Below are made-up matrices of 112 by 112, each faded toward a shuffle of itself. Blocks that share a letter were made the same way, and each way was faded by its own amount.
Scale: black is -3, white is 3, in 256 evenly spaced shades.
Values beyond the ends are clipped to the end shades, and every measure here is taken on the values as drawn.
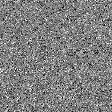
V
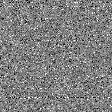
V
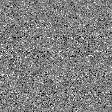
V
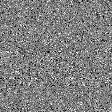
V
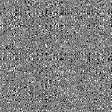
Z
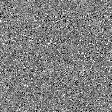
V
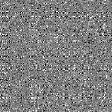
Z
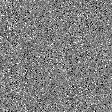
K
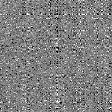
Z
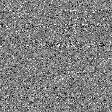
V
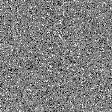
K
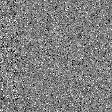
K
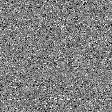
V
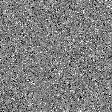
K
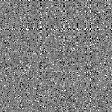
Z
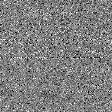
V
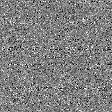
V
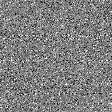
V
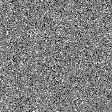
K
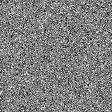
K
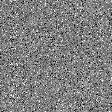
K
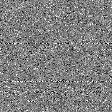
V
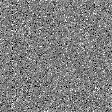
K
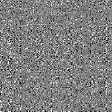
Z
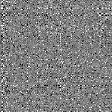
Z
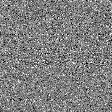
V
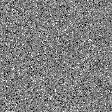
K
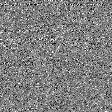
V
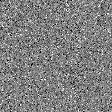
K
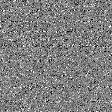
V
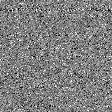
V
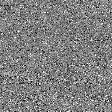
V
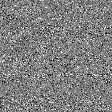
V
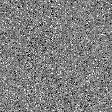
K
